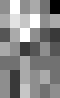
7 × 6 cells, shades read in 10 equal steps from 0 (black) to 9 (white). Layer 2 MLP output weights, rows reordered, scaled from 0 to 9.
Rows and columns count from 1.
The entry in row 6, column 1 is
5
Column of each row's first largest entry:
2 4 3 1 3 3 3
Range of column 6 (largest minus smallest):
6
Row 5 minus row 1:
-1 -5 1 -2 0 4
